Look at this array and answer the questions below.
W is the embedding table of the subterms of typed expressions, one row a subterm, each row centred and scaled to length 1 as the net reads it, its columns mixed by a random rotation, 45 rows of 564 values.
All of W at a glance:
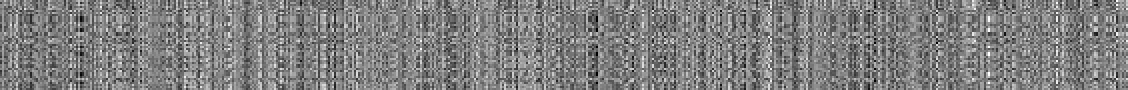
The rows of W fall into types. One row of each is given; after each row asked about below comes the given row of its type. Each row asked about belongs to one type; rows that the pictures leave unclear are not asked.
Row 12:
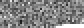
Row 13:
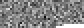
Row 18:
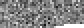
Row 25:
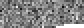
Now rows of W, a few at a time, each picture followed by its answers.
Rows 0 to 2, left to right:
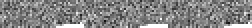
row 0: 12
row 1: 12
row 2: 12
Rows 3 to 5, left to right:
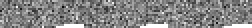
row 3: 25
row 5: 18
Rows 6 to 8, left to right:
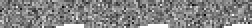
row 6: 25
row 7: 18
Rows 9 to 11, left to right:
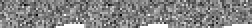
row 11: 18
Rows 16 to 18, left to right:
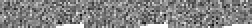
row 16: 12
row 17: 12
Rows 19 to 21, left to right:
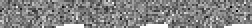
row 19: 25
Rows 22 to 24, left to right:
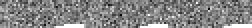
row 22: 18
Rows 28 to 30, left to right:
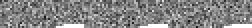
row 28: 13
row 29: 18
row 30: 12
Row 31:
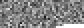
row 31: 13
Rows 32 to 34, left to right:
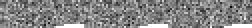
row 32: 18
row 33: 18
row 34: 25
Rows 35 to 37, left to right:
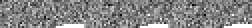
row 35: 13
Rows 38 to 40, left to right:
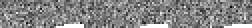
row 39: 12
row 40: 25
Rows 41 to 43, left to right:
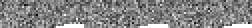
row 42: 18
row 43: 18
